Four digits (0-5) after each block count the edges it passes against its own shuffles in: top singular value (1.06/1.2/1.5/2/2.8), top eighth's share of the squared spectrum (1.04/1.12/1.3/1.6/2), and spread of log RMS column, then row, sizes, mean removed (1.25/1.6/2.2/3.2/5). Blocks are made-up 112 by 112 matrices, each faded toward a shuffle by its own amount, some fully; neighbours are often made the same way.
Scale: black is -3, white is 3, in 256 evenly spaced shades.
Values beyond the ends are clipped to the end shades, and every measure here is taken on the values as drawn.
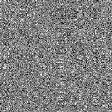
4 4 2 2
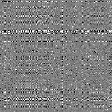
5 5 3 4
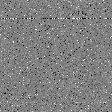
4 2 0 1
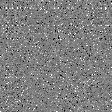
3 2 1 1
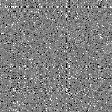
4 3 2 2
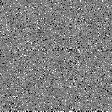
4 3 1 2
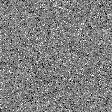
0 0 1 0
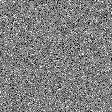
0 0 0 0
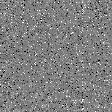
3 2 1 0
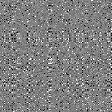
5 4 3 3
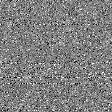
1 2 0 3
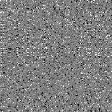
4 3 2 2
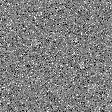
1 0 0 0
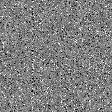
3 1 1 0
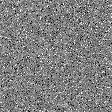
0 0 0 0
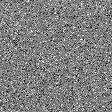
1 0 0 0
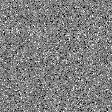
3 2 1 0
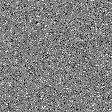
1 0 0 0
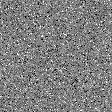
2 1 0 0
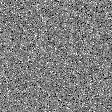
0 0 0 0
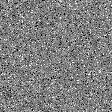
0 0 0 0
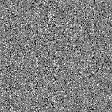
3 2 1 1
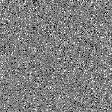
3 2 2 1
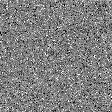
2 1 0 0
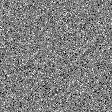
1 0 0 0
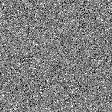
2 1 0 0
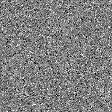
3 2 1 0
